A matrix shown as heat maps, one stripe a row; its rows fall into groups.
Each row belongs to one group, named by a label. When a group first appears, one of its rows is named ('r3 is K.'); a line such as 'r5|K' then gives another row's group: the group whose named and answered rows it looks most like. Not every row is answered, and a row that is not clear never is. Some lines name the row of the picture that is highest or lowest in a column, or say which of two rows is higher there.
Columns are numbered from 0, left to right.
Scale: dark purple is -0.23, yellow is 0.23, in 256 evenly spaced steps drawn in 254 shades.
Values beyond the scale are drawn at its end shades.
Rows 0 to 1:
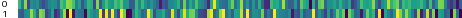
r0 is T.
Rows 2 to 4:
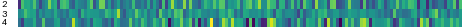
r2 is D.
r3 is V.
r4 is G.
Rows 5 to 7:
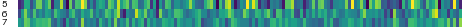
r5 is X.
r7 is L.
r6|V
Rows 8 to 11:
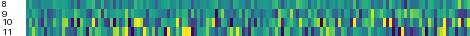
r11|V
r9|T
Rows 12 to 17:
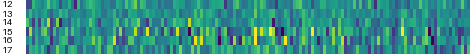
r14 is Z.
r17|D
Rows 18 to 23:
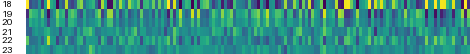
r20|D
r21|X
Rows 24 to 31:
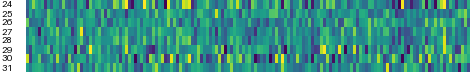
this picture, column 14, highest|30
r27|V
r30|G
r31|T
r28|V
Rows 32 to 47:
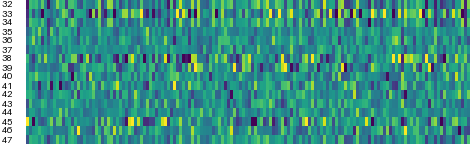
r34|D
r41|Z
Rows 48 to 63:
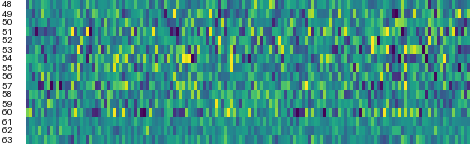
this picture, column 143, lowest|51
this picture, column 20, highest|51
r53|T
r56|Z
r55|T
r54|V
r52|G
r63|L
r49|Z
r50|T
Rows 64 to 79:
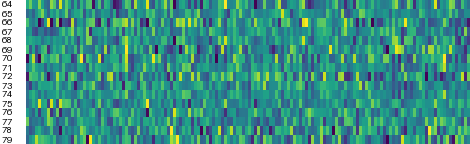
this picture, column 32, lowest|73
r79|L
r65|G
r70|V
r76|Z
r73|X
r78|G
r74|V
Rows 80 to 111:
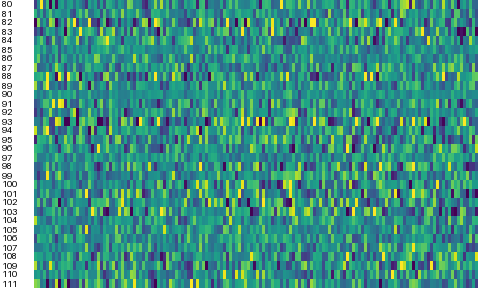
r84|X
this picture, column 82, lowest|98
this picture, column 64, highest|82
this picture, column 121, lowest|101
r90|G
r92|G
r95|D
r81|T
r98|T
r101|T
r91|L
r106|D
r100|G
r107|T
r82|G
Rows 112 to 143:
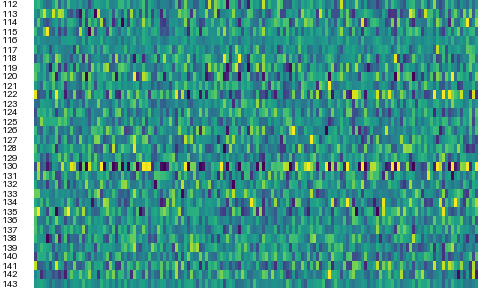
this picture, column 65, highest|128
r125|L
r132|Z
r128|T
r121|L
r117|G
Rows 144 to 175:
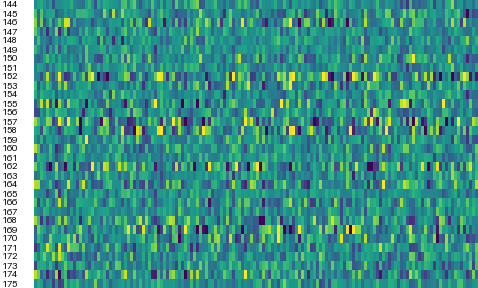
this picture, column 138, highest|150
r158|G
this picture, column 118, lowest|155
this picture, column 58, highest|162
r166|G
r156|X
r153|G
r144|V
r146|G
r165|Z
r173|D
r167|G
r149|Z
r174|Z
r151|V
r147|Z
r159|T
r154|T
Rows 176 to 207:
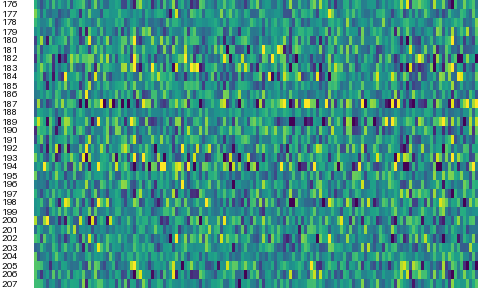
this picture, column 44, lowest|200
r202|L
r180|V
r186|T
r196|Z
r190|D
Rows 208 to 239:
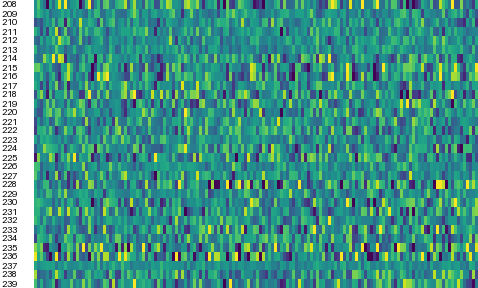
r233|G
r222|D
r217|Z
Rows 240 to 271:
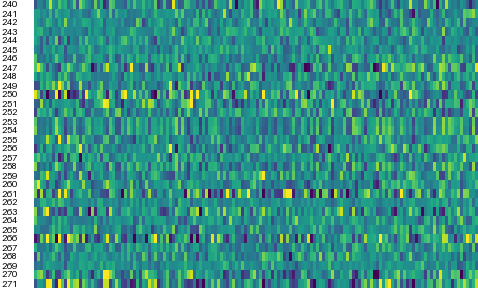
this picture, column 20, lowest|263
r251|X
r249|L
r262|L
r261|G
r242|G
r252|D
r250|Z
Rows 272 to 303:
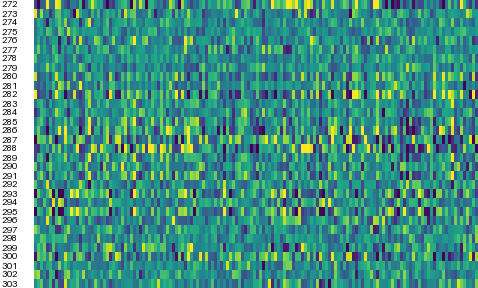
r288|X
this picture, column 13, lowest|273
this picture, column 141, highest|303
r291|V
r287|D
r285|V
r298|L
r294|L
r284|X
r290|T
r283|V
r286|V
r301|G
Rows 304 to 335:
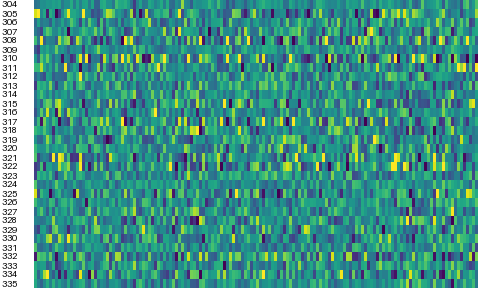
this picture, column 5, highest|330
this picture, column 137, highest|320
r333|T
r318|V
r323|D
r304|Z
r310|T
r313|D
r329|X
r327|V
